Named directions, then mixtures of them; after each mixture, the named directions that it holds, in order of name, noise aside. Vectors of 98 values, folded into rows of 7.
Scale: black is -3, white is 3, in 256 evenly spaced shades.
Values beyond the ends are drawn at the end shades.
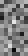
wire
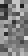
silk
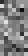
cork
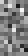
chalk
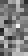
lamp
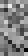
chalk, cork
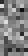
cork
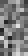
lamp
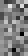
cork, wire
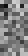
silk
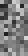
silk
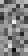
wire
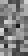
lamp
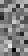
wire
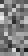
cork, wire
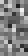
chalk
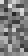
chalk, silk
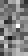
lamp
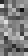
cork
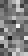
lamp, silk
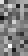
chalk, wire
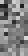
silk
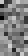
silk, wire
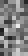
lamp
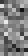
cork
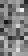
cork, lamp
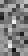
wire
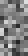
lamp, wire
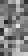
lamp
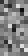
chalk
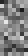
cork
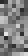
cork, lamp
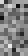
chalk, wire
